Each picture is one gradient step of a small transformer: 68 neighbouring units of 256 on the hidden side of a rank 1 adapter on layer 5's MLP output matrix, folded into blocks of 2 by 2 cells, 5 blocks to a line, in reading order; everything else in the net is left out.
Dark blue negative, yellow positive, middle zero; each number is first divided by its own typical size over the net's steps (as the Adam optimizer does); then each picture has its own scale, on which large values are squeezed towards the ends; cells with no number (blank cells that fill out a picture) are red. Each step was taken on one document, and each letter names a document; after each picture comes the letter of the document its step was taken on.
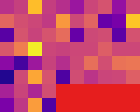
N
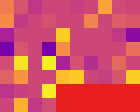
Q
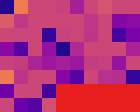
Q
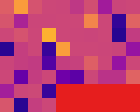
Q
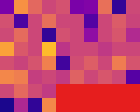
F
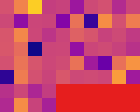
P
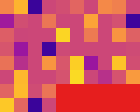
F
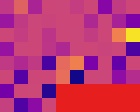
Q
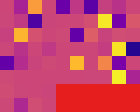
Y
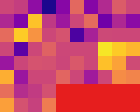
Y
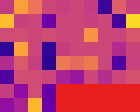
F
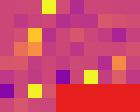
P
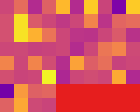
Y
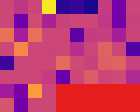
Y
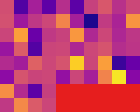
P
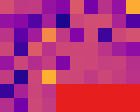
Y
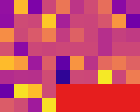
N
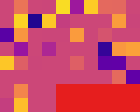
Y
